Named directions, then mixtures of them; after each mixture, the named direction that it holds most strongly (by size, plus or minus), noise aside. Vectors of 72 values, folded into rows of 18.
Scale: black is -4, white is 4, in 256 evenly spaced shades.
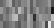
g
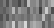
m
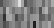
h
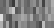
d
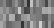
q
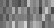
m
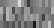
h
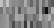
m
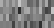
m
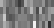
h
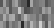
q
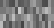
q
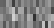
g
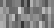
q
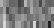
h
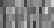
h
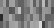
d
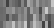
m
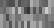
q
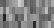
h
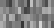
q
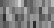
h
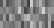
q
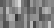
h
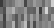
h
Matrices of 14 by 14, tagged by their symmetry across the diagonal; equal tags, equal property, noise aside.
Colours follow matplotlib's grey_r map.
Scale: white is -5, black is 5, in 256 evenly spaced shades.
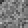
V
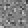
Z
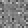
Z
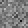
V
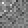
V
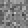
Z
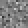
Z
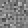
Z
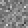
V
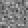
Z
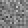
Z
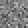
Z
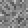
V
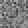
V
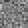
Z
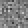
Z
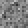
V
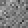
V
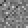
V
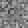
V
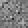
V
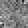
Z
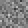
Z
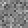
V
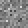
V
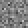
Z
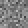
Z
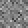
V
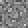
V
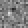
Z
